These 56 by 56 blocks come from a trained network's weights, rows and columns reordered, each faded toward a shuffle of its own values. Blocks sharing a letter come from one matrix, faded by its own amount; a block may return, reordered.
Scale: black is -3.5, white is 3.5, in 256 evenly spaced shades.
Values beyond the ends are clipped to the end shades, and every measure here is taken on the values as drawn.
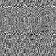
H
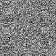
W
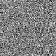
W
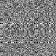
H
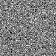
W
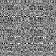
H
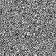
W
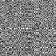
H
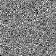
W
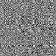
H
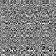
H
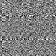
H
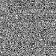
W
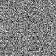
W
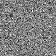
W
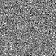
W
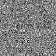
W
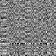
H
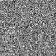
W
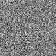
W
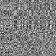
H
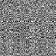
H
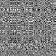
H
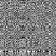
H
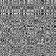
H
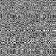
H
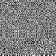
H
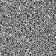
W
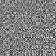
H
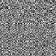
H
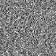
W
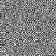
H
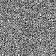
W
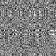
H
